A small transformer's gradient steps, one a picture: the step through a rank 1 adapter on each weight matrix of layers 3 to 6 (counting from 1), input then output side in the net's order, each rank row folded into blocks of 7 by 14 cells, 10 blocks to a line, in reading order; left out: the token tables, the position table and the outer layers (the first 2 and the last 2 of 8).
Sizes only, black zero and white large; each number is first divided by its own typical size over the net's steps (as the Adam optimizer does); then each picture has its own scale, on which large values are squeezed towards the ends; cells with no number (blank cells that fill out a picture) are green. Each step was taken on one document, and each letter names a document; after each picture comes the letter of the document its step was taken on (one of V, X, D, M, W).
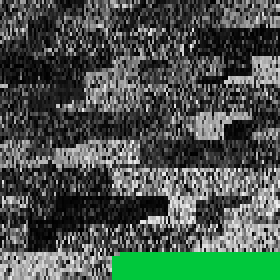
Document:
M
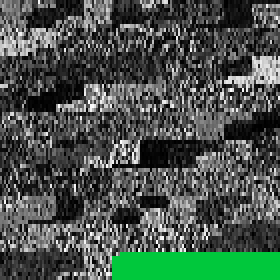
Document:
M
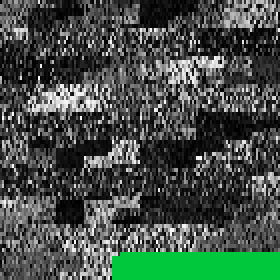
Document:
M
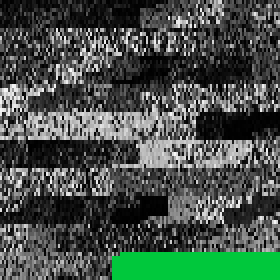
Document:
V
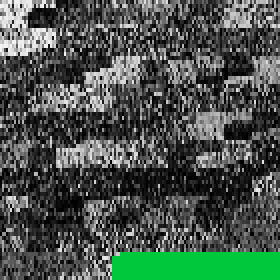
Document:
M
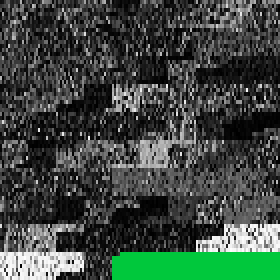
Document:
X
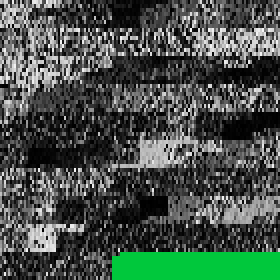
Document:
V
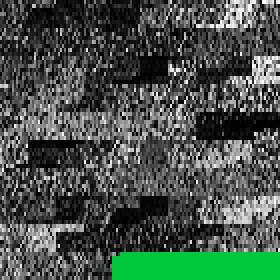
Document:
X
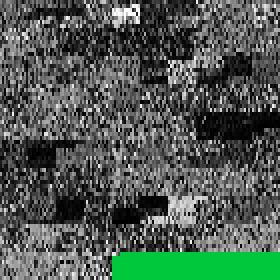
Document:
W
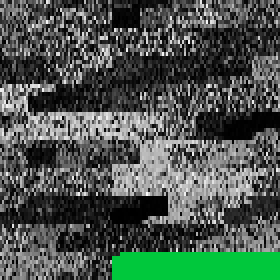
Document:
V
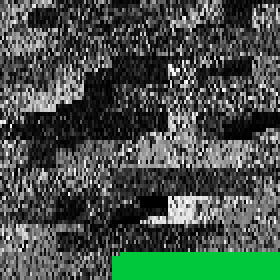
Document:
X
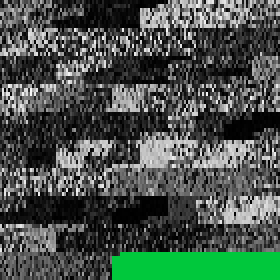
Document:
V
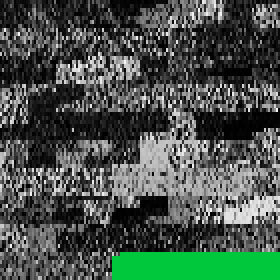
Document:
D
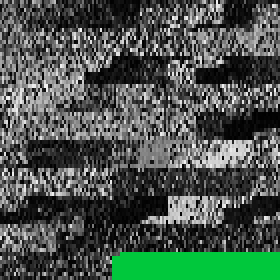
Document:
V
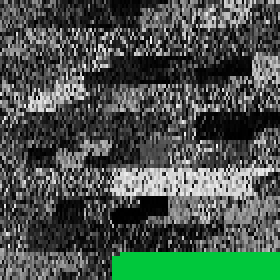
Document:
V
